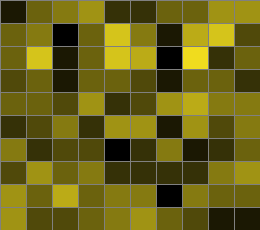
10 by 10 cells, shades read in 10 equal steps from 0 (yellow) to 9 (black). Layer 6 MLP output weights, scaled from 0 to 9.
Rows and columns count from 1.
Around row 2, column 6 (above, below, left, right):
7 2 1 8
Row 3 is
5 1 8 5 1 2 9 0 7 5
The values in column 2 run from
1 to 7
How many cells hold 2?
4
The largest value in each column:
8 7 9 7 9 7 9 8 8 8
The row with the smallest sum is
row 3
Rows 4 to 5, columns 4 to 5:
5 5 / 3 7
